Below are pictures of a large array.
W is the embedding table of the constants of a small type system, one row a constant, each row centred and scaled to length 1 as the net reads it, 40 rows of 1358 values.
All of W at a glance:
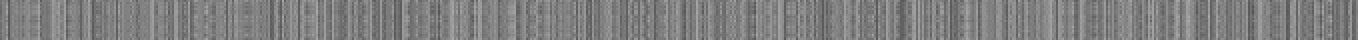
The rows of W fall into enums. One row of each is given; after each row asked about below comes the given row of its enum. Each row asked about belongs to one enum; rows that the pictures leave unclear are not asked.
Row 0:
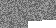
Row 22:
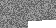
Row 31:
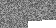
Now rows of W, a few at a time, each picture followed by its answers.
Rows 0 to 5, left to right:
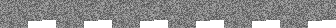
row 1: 0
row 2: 31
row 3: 22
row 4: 0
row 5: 22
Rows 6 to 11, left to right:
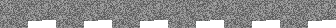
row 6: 22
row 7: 22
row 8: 22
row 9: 0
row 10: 22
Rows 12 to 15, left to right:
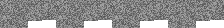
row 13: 22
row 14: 22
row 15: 0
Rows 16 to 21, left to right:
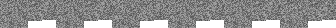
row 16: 0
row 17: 0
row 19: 0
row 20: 0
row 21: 31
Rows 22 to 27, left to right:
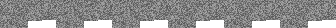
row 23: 0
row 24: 0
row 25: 22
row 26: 22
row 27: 22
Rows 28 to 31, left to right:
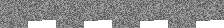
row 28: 0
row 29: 22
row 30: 22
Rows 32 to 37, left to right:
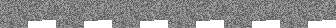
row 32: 0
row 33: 22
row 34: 0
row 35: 0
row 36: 22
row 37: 0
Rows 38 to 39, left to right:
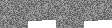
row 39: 22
